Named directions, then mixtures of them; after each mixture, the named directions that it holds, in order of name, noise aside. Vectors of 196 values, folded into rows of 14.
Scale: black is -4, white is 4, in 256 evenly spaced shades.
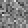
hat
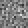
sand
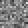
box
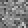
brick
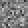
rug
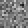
hat, sand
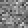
box, brick, hat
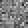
box, brick, hat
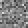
box, hat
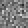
sand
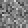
hat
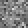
brick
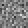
sand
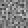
sand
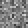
box, brick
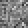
box, brick, sand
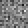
box, sand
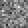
hat, rug, sand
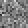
hat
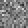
hat, rug, sand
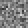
rug, sand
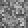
brick, hat, rug
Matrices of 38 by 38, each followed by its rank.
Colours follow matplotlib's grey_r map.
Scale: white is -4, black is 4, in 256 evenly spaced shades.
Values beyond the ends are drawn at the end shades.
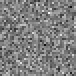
full rank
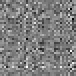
five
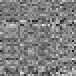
five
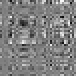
three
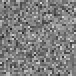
full rank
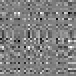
three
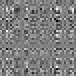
three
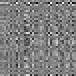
three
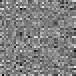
five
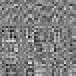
five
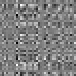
three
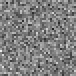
full rank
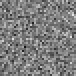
full rank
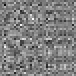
five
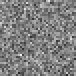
full rank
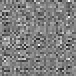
five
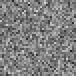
full rank
